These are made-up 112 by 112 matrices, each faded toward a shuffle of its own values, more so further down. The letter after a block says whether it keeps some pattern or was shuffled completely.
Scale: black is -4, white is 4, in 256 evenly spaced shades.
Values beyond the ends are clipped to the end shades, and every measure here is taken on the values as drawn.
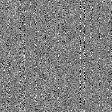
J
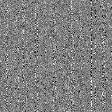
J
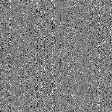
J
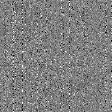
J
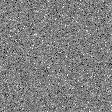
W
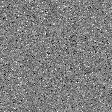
W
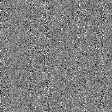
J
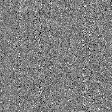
J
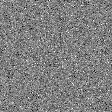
W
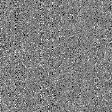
J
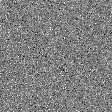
W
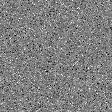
W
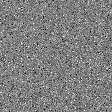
W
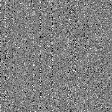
J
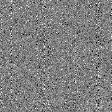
J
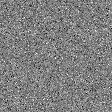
W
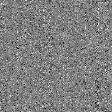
J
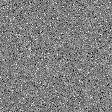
W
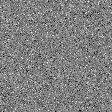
W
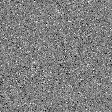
W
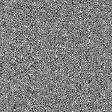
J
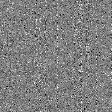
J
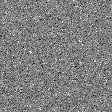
W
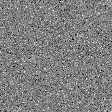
W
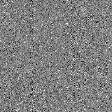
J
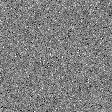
W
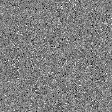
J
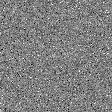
W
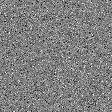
W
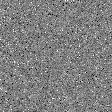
W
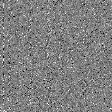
J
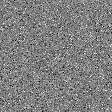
W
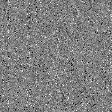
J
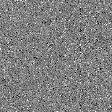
J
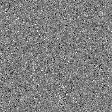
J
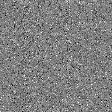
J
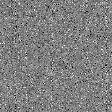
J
